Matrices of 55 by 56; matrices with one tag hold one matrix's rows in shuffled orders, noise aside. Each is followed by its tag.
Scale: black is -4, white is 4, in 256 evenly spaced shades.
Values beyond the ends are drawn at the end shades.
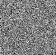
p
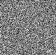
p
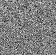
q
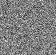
q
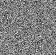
q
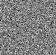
p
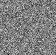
q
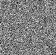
p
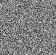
q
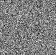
q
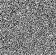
p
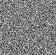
p
